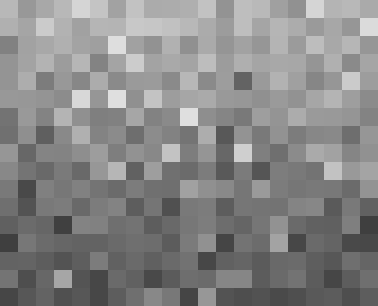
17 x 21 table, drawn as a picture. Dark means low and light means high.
No regular stripes run through it. Overall the values sit about 50% of the way up the scale. Values change most from cell to cell in the centre. The field climbs toward the top.
